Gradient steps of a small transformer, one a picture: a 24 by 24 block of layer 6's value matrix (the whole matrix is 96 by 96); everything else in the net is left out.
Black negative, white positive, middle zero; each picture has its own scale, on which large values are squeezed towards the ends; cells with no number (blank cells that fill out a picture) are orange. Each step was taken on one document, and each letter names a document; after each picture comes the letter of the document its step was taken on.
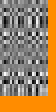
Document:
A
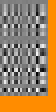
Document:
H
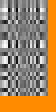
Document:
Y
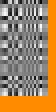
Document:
Y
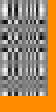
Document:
Y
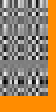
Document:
A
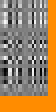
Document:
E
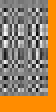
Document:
A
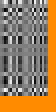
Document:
E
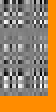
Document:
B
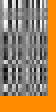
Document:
E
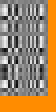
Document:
Y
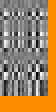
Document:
A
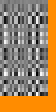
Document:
A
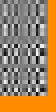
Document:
H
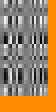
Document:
E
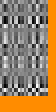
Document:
A
